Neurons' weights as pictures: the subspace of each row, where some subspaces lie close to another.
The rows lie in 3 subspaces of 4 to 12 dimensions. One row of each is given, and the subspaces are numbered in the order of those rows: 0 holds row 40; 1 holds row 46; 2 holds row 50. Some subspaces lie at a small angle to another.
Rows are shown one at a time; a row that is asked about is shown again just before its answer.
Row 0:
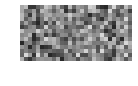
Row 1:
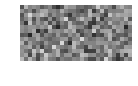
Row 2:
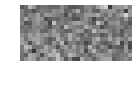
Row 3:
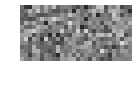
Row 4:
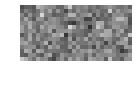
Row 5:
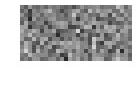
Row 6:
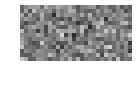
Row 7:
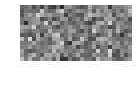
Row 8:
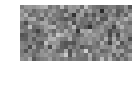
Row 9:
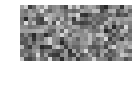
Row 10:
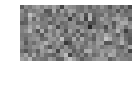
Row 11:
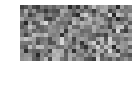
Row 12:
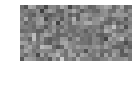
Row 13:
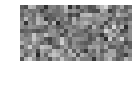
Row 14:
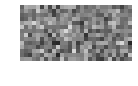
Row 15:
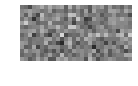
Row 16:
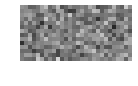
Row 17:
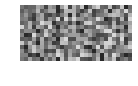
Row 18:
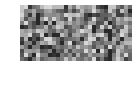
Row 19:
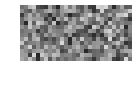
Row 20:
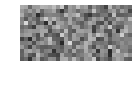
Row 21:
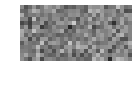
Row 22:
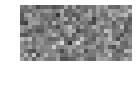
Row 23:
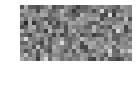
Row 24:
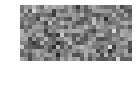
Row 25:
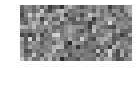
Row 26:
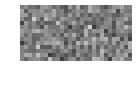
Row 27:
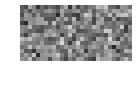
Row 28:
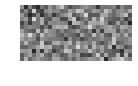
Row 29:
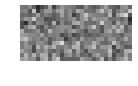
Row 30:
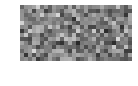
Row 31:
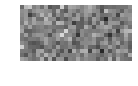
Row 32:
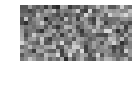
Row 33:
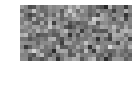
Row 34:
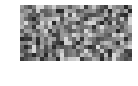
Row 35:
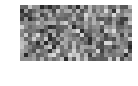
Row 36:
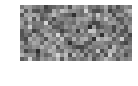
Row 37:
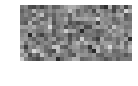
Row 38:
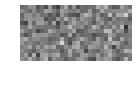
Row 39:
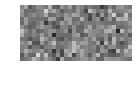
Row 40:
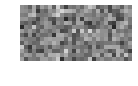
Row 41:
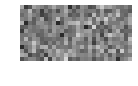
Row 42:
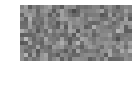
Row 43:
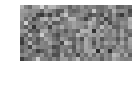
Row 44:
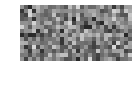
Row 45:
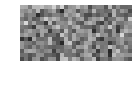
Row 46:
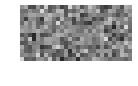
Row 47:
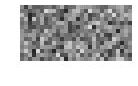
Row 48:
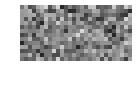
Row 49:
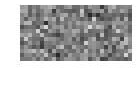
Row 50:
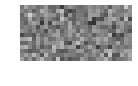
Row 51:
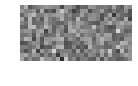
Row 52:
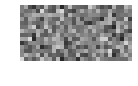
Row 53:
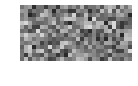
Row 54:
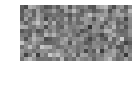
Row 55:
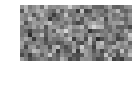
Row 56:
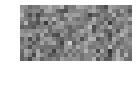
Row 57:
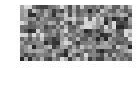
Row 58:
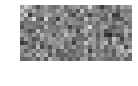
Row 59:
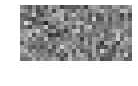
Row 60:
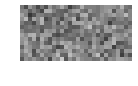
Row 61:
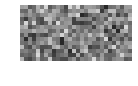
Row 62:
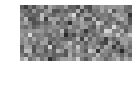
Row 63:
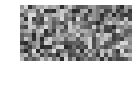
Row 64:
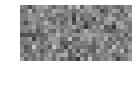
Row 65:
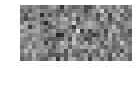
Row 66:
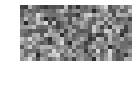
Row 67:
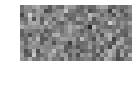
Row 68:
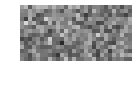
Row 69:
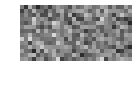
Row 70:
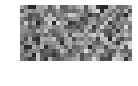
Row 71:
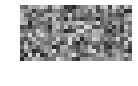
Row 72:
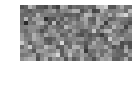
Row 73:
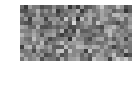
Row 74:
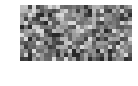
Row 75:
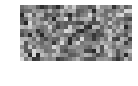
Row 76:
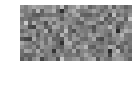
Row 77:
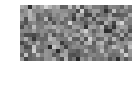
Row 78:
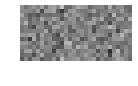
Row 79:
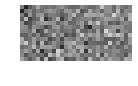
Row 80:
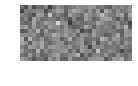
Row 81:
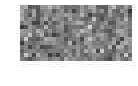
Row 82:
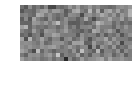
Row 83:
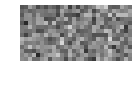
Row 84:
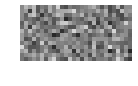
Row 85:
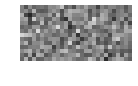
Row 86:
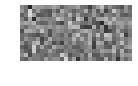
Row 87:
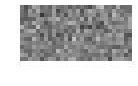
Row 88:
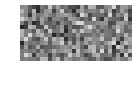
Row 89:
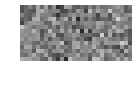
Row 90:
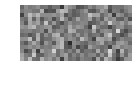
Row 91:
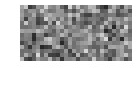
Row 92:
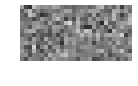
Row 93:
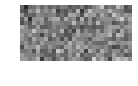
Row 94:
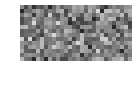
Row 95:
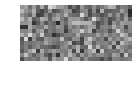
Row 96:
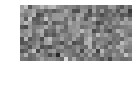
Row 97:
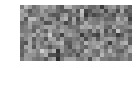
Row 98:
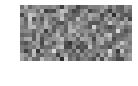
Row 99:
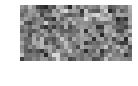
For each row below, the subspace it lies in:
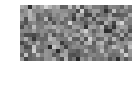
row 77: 0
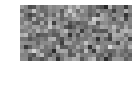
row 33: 2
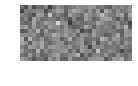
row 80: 2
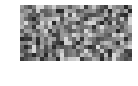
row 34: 2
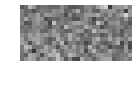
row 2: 2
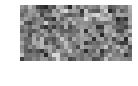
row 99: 0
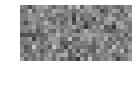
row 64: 0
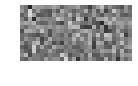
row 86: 0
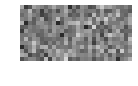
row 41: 0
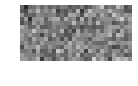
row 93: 0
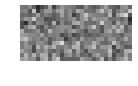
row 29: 2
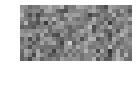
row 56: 1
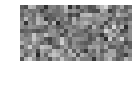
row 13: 1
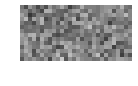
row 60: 1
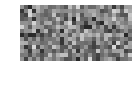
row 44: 0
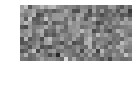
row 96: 1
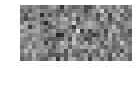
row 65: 0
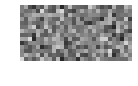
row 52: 1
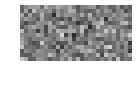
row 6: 0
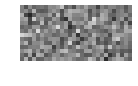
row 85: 2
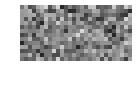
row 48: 2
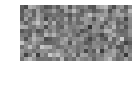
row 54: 1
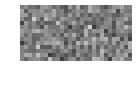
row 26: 0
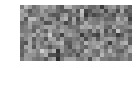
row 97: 0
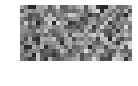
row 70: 2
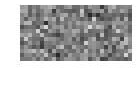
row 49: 0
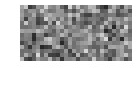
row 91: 1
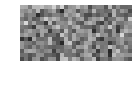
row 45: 1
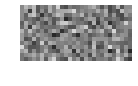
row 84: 0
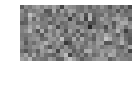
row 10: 0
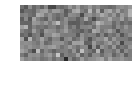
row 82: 1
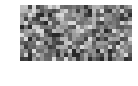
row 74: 0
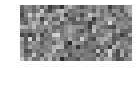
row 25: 1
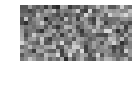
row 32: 2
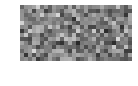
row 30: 2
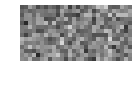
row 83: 2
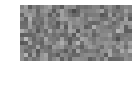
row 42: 2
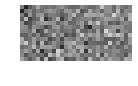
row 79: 0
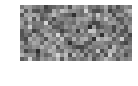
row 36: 0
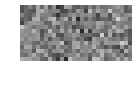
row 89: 0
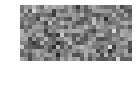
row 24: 0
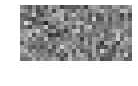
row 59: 0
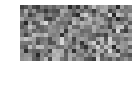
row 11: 2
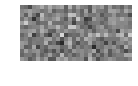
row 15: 0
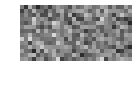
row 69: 2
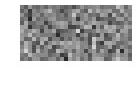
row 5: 0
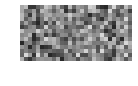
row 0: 1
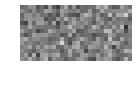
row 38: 2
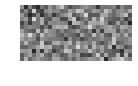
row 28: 2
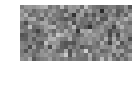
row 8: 0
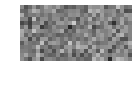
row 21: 0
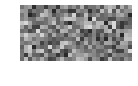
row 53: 0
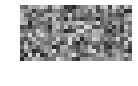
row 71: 2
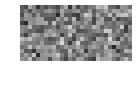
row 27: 2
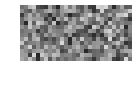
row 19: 2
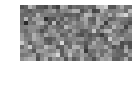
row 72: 2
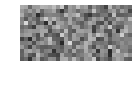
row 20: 1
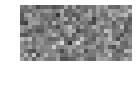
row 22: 2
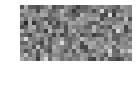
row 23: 2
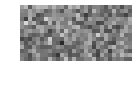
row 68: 1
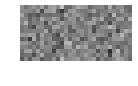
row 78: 1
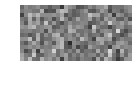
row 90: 1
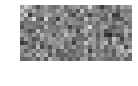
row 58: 0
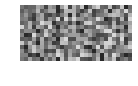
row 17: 2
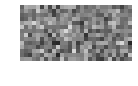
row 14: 0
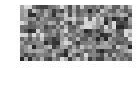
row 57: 0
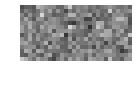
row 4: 0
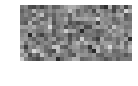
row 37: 2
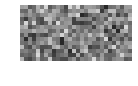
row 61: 1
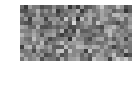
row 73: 0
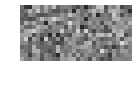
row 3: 0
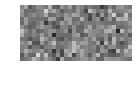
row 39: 2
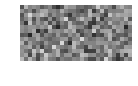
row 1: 2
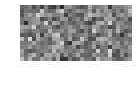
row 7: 1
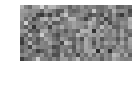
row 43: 2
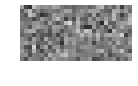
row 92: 0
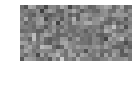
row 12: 1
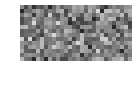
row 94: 2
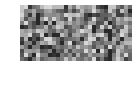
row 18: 1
